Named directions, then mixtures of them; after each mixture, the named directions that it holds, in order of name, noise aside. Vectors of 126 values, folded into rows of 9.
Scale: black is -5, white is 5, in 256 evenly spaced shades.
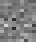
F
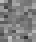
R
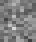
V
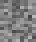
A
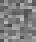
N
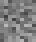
F, N, R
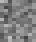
F, R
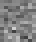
A, R, V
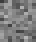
A, R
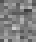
A, N, V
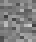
F, N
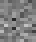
F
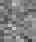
R, V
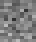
A, F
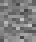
F, N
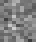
V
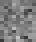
N, R, V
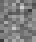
N, V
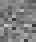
A, F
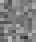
R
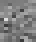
F, R, V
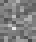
V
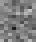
N, V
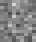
A, V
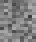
A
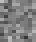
R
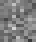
V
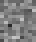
N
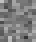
R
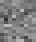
F, R, V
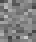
R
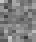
R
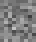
A, F, N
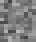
R
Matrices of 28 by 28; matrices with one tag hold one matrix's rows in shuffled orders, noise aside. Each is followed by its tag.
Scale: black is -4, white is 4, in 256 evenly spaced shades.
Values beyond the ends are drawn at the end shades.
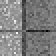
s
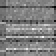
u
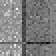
s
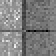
s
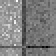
s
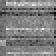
u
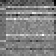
u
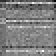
u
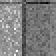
s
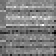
u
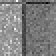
s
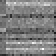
u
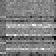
u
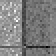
s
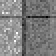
s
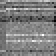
u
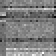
u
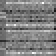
u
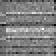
u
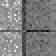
s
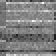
u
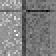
s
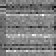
u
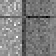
s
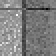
s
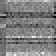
u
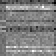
u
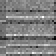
u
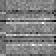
u
